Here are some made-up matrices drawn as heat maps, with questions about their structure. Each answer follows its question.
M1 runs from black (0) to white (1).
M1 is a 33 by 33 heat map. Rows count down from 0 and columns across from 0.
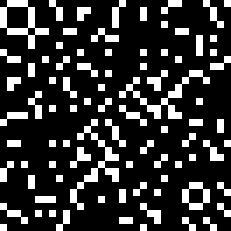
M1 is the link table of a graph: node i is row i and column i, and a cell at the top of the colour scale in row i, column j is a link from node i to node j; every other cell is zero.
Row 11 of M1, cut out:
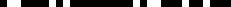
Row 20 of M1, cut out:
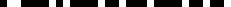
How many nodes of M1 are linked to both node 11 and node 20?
7
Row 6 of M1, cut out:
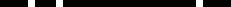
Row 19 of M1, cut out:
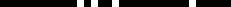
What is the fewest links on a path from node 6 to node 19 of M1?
4
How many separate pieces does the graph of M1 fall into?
1
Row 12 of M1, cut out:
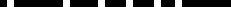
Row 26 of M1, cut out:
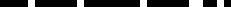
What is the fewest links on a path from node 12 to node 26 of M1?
3
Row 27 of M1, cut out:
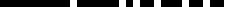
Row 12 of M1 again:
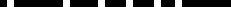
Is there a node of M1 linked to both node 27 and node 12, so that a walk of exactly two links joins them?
yes
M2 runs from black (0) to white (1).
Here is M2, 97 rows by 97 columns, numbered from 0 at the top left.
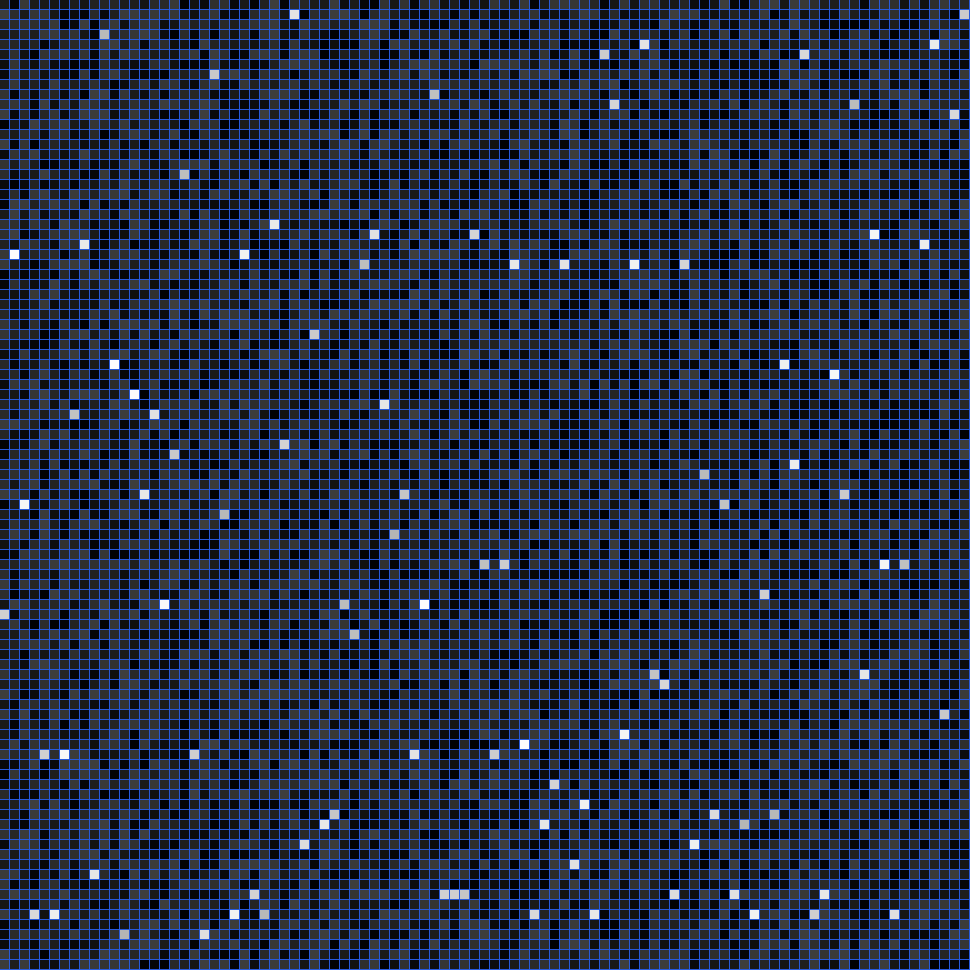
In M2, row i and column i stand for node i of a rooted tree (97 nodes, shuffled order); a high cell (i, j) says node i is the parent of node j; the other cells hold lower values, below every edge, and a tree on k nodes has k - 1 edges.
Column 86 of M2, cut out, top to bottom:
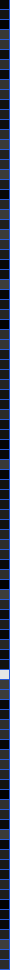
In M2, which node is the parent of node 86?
67
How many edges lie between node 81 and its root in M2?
1
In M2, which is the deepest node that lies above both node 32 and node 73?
89
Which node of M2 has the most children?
91
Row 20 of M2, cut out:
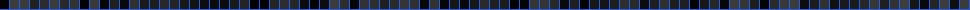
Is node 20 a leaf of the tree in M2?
yes
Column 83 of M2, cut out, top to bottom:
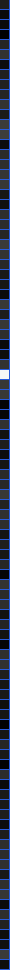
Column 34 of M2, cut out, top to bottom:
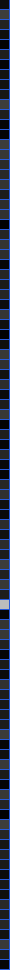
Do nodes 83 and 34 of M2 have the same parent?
no
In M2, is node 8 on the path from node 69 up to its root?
no
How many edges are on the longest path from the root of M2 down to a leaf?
4
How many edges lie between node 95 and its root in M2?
4
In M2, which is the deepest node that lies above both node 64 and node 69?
75
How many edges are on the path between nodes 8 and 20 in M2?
8
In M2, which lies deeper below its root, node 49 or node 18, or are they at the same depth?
node 18
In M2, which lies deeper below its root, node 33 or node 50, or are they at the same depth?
node 50
